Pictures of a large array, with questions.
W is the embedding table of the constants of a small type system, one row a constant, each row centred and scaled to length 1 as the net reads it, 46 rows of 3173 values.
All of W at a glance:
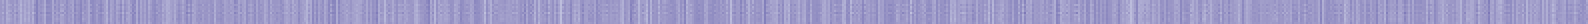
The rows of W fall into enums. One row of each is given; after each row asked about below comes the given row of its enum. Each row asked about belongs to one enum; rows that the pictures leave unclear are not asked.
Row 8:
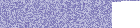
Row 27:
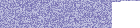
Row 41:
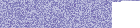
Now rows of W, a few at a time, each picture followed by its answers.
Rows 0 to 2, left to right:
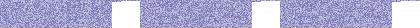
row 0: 8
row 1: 27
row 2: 27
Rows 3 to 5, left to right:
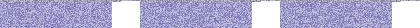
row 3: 41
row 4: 27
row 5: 27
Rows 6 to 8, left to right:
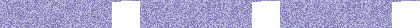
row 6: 41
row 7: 8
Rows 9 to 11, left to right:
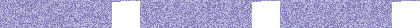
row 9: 27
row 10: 8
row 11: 8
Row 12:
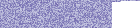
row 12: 27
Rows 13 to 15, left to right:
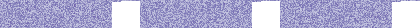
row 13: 41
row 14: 8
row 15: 27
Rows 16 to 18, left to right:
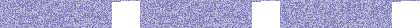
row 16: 27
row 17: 27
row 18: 8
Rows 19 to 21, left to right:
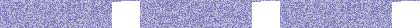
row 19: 8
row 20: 27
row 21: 8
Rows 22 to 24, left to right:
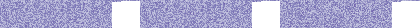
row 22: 8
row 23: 8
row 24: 41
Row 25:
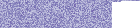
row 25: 41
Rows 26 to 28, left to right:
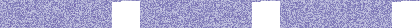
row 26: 41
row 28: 8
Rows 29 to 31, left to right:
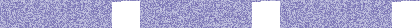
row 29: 8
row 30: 27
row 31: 8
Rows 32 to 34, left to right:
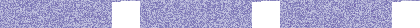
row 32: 27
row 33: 8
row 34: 41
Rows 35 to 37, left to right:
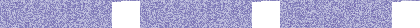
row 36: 8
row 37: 41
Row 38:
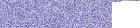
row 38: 41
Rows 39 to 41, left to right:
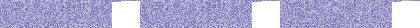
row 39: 8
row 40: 8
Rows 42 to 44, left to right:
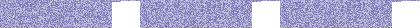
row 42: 27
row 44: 8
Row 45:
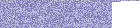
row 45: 27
